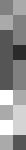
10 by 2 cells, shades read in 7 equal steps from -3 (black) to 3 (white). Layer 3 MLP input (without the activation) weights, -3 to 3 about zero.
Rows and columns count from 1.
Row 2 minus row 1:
1 -1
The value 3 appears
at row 7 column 1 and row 9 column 1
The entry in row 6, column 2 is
0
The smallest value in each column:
-1 -2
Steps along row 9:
down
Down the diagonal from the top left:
0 0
